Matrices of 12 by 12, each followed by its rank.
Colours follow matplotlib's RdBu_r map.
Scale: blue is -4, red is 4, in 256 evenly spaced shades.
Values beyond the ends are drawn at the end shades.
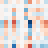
two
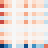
one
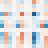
two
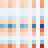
one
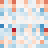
two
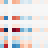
one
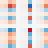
one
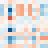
two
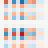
one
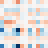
two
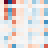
two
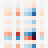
one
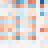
two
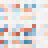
two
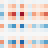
one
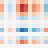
one
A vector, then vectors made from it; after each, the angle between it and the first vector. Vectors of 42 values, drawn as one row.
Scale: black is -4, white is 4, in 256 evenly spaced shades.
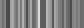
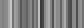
partly aligned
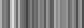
partly aligned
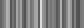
partly opposed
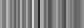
partly opposed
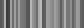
partly aligned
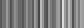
partly opposed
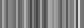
orthogonal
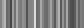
orthogonal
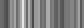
partly aligned
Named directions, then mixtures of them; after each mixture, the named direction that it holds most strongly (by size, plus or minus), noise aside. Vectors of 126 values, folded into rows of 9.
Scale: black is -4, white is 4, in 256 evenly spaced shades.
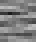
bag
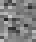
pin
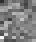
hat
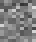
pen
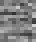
bag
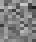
pen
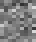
pen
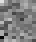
hat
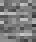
bag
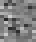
pin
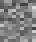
pen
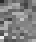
hat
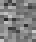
pin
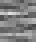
bag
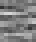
bag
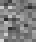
pin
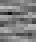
bag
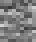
pen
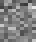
pen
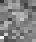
hat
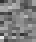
hat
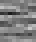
bag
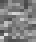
hat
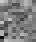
hat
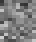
hat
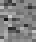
pin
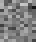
pen
